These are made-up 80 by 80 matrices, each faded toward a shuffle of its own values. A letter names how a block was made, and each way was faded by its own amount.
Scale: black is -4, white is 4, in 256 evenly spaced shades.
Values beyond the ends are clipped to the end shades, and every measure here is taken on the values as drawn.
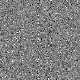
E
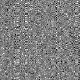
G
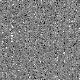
E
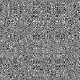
G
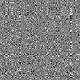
G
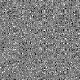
G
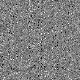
E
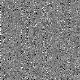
E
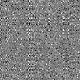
G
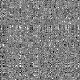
G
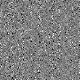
E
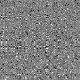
G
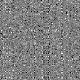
G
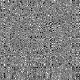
G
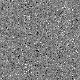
E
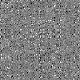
G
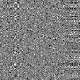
G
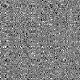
G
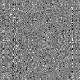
G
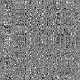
G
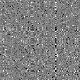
G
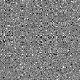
G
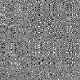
G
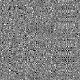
G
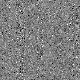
E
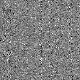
E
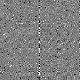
G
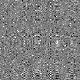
G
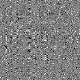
G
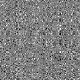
G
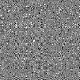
G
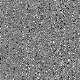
E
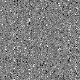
E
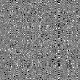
G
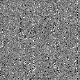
E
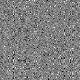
G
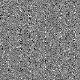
E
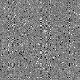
G
